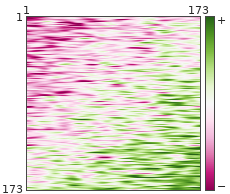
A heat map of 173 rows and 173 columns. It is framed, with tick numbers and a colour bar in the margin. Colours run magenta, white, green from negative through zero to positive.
The values follow a bell shape. The top left is the ninth with the lowest average. There is an overall slope up to the bottom right. The ninth with the highest average is the bottom right. The grain runs across in streaks.
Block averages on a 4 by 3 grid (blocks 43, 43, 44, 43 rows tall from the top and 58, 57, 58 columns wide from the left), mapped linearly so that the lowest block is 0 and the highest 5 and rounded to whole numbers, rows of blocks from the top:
012 | 123 | 234 | 345
